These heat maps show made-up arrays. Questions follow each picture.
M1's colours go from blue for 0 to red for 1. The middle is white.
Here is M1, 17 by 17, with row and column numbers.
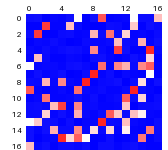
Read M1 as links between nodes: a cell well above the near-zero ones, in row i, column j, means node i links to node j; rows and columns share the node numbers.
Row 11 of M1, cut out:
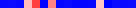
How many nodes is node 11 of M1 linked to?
4
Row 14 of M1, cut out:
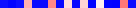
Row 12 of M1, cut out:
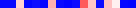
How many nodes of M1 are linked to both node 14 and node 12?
2
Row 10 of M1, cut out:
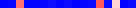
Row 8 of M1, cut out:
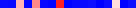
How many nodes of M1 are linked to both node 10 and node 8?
2
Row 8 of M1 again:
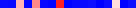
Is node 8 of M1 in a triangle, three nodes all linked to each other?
no
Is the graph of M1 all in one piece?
yes
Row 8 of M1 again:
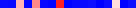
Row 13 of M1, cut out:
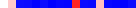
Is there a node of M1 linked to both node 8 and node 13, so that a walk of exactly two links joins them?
no
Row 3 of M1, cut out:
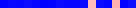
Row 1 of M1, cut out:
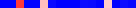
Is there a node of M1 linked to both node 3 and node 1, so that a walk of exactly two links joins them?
no
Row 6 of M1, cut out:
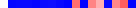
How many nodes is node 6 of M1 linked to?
6
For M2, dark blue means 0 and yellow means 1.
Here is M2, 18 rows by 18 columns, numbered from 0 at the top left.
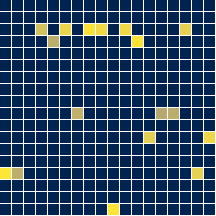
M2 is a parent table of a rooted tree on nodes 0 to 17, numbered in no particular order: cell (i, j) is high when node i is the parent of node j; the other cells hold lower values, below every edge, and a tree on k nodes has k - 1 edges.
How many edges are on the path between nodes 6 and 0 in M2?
3
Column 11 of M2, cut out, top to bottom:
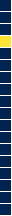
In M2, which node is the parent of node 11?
3
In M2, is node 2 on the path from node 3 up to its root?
yes
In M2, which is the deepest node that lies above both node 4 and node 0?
3
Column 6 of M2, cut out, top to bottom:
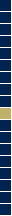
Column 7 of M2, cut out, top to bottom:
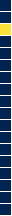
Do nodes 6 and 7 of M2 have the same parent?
no
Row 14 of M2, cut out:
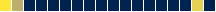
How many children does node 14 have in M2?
3
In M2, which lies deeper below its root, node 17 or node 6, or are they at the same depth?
node 6
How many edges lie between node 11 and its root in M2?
2
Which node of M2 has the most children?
2
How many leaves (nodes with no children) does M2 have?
12
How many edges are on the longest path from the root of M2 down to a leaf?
6
